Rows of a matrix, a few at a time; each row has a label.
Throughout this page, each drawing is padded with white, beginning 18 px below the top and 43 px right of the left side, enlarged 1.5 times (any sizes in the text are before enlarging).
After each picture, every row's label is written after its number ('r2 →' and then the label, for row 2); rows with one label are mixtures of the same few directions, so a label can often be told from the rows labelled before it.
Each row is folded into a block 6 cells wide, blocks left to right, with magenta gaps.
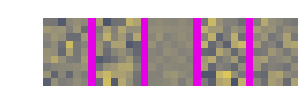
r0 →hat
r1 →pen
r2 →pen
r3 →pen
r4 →pen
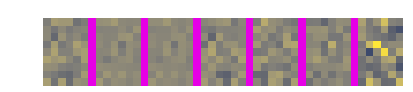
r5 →pen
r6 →hat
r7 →hat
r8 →pen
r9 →pen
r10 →hat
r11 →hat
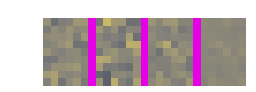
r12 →pen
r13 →pen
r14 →hat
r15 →hat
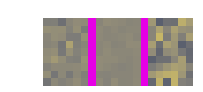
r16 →hat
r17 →pen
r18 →pen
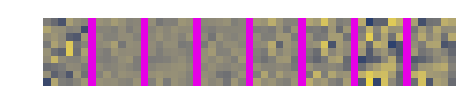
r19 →hat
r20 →hat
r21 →pen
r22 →pen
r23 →hat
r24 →hat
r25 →pen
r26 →pen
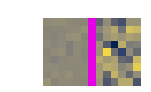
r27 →hat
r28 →hat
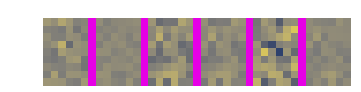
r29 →hat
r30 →pen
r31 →pen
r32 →pen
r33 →hat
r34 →pen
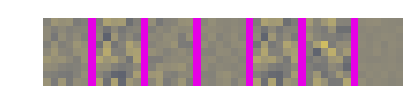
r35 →pen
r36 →pen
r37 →pen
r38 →pen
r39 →pen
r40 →hat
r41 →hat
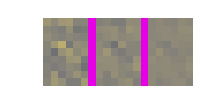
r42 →hat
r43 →hat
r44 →hat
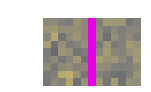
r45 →pen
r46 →pen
